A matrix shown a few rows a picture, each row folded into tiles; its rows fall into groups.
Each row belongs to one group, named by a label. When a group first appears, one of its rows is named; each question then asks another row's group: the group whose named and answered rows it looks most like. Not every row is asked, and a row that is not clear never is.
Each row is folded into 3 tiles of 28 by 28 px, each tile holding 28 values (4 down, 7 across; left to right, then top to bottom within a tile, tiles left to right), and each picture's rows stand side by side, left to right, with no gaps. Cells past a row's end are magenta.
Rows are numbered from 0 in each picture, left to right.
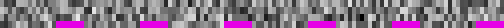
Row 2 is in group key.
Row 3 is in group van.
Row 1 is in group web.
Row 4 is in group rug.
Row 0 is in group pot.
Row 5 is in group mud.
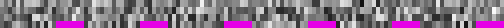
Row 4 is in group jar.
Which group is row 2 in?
web
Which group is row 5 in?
van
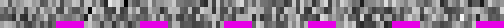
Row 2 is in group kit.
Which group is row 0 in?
web
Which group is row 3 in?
kit
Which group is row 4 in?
jar
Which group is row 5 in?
key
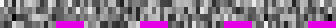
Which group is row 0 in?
van
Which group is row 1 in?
kit
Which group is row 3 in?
van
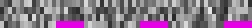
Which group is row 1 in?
rug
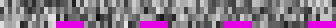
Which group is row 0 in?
key
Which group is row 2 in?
mud
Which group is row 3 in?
jar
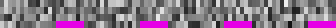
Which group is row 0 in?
kit
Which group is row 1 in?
van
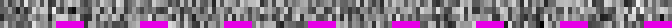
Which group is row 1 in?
mud
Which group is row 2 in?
rug
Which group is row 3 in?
web
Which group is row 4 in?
rug
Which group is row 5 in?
kit
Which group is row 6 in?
jar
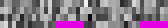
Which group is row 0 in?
kit
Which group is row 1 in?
pot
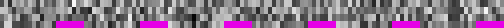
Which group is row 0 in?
rug
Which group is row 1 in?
web
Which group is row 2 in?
rug
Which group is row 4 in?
rug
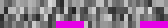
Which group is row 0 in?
web
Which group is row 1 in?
key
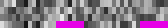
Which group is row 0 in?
rug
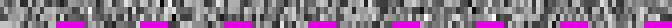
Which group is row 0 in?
key
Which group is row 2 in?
pot
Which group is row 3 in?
kit
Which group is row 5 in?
van
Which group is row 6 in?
mud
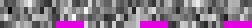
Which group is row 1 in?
rug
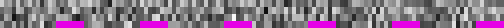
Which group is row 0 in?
van
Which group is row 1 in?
jar
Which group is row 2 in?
web
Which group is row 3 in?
kit
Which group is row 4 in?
pot
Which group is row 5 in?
pot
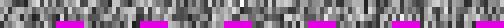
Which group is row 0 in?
jar
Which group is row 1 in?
jar
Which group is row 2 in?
rug
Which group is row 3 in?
van
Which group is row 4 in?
mud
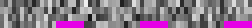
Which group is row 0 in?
kit
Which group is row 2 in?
jar
